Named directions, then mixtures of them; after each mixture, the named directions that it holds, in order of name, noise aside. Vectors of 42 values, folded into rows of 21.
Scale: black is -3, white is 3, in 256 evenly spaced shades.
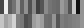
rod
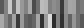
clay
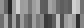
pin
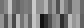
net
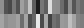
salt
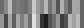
net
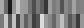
net, pin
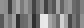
net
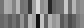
salt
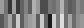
clay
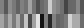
net, salt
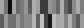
clay, pin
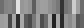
clay, pin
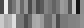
rod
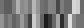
net, pin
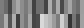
net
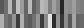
clay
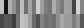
rod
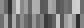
pin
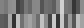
clay, pin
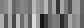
net
